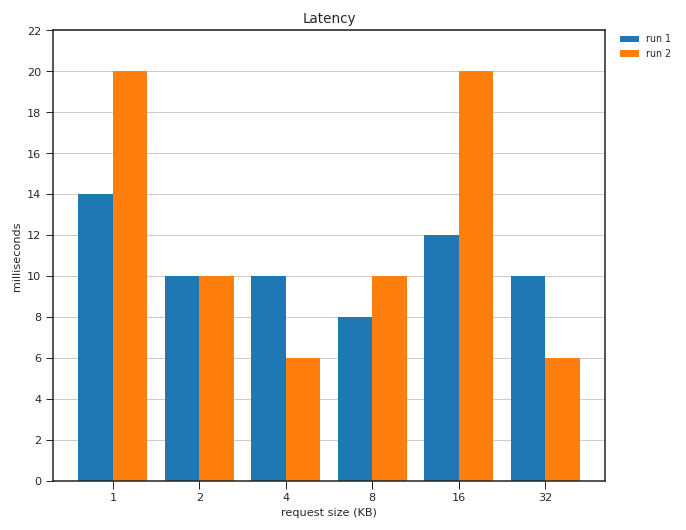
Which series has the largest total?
run 2
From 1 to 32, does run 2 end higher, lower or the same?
lower
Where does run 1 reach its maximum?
1
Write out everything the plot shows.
Title: Latency
x-axis: request size (KB), ticks 1 2 4 8 16 32
y-axis: milliseconds, ticks 0 2 4 6 8 10 12 14 16 18 20 22
Legend: run 1, run 2
Values:
run 1: 14 10 10 8 12 10
run 2: 20 10 6 10 20 6
